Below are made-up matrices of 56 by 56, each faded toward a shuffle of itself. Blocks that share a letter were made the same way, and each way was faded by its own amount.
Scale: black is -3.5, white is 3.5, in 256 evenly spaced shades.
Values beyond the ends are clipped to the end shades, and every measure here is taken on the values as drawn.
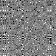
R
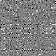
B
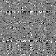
B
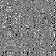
R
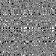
B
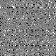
B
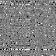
B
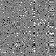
R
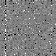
R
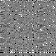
B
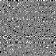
B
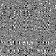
B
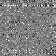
B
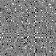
R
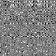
B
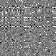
B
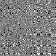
B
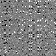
R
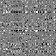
B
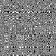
B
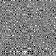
B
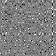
R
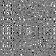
R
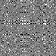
B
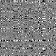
B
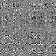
B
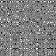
B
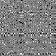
B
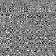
B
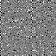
R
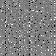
R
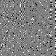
R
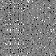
R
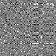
B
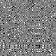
B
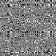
B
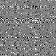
B
